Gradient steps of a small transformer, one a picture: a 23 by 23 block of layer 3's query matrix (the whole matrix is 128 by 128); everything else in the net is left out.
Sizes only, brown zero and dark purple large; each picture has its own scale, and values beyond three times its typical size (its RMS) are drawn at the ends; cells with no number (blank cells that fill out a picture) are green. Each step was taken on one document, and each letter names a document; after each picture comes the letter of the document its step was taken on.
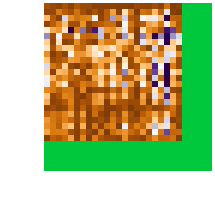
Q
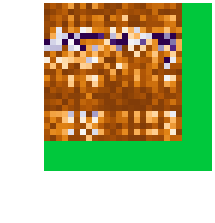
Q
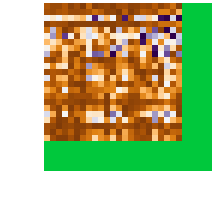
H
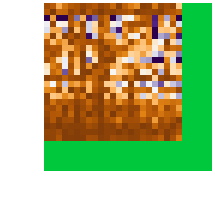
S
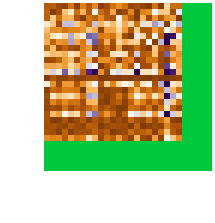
Q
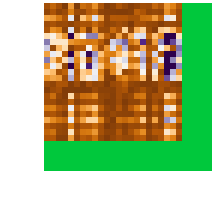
Q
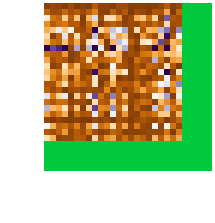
S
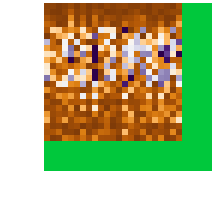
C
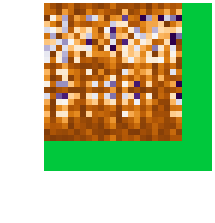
H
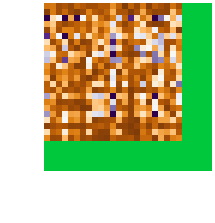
H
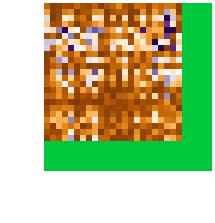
Q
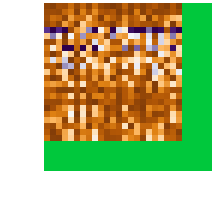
C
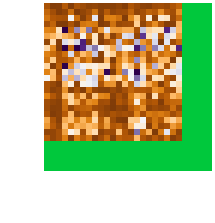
C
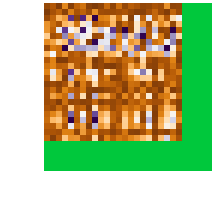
C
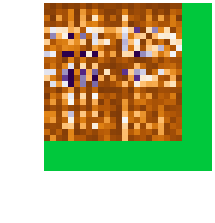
C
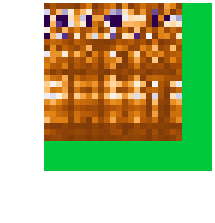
S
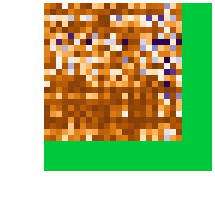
Q
